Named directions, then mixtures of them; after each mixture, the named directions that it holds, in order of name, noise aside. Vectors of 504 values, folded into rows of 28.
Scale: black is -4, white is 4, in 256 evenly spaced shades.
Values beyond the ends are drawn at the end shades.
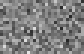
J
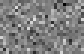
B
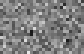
B, J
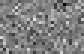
B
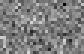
B, J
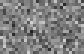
B, J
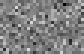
B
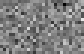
B, J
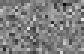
B, J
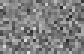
J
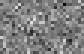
B, J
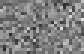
B, J
